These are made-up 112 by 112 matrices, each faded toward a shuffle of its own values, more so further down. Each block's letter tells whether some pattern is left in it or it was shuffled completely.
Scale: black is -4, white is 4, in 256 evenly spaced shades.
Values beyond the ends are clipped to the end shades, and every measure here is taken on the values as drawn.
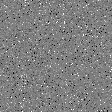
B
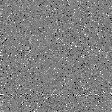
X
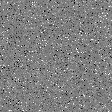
B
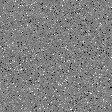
B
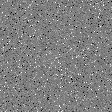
B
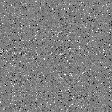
X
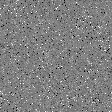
B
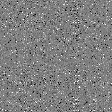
X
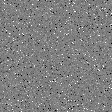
B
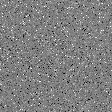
B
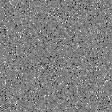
X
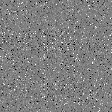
X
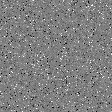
B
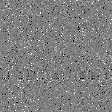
X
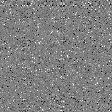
X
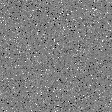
B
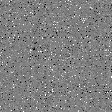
X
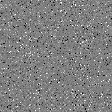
X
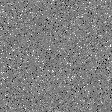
B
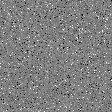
B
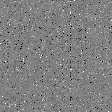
X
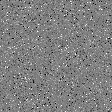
B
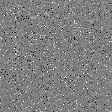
X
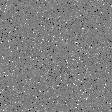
B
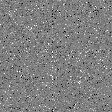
X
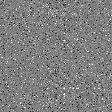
X
